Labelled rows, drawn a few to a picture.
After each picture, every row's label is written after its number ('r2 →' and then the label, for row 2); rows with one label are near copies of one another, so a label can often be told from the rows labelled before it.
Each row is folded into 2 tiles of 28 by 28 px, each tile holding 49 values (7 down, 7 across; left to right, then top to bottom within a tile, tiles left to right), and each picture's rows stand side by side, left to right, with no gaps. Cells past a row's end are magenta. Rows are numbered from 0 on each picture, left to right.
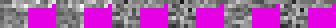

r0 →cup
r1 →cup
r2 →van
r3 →van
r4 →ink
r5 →van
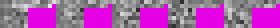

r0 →cup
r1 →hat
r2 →hat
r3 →van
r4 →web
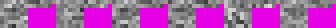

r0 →ink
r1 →hat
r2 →ink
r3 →ink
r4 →web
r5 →ink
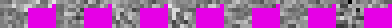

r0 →cup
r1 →hat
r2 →web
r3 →web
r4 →ink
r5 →ink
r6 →van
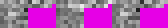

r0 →hat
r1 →cup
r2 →hat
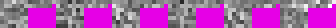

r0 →ink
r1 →van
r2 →web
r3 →van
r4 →web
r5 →cup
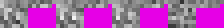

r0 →web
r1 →web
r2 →web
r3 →van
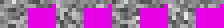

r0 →ink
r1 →web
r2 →ink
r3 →web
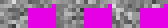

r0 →ink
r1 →hat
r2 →web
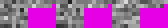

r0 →van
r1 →van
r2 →ink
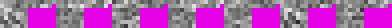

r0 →web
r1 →cup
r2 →ink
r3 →cup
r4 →ink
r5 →web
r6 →hat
